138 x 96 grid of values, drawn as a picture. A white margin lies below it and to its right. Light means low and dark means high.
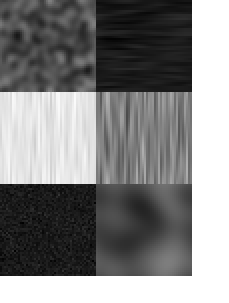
The table splits into 3 rows of 2 panels. Panel 1,1: high, blotchy. Panel 1,2: very high, streaked across, faint in contrast. Panel 2,1: very low, streaked downward, faint in contrast. Panel 2,2: middling, streaked downward. Panel 3,1: very high, fine-grained, faint in contrast. Panel 3,2: high, smooth.
